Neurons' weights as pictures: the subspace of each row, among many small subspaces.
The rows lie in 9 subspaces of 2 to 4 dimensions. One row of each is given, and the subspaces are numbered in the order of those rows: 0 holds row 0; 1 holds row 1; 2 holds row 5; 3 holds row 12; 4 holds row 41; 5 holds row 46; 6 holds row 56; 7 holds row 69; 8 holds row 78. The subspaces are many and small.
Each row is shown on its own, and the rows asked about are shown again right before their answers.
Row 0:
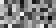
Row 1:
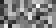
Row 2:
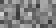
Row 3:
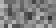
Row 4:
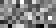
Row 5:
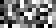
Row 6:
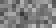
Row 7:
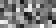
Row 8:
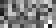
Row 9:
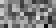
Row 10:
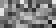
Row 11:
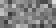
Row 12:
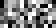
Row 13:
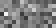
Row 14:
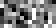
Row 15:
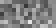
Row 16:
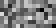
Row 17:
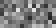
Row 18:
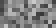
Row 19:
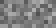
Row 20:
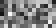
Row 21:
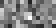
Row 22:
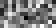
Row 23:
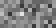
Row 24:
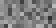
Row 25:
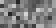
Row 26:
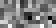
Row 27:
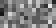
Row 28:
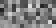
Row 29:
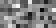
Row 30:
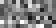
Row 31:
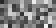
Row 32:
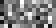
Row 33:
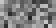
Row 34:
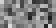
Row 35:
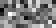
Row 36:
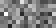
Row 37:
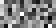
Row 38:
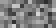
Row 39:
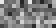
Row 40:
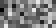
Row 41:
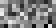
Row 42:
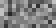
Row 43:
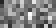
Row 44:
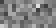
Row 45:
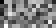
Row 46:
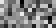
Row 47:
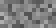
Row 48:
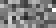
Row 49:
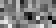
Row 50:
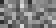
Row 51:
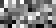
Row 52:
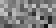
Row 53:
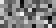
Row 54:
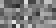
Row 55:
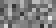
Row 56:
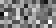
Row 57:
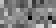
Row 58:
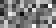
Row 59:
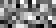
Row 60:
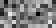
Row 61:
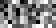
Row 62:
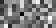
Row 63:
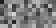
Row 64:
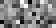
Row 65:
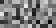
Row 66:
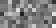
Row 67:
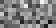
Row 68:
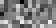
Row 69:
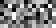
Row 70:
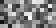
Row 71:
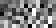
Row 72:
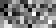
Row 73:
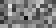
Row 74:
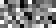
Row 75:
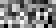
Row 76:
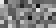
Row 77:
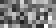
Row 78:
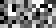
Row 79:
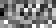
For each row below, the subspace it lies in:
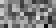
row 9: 4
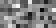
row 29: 3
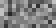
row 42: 1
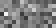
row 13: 5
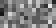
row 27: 2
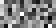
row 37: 0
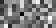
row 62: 0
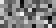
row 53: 5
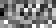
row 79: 6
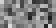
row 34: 3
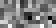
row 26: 1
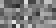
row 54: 3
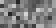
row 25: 7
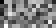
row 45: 1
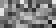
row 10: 2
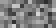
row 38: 3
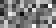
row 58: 5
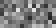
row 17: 7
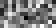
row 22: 1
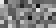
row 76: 7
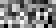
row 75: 4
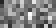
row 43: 3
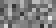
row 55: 0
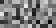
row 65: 6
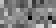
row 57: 7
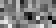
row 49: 1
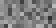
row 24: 0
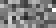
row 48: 7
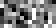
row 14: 4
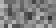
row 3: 1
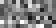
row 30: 4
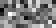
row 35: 2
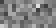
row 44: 7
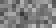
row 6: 5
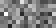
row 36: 5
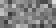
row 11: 5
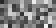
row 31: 4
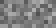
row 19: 8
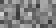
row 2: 6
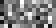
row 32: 2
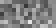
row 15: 6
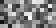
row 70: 8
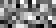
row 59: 2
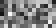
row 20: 2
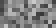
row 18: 3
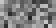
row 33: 3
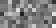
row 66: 5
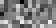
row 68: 6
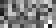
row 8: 4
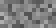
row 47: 8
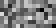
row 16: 7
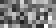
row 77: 4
